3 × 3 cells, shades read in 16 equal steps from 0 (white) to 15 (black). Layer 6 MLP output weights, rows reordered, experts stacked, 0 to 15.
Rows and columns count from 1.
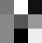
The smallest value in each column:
7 0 1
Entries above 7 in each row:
2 1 1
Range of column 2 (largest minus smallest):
15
